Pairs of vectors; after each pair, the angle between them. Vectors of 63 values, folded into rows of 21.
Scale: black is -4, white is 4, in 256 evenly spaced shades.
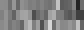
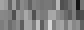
nearly parallel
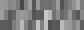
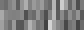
partly opposed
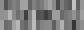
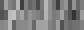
orthogonal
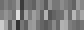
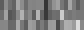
orthogonal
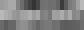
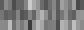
partly opposed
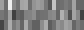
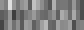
nearly parallel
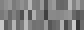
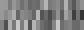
orthogonal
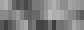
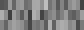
orthogonal
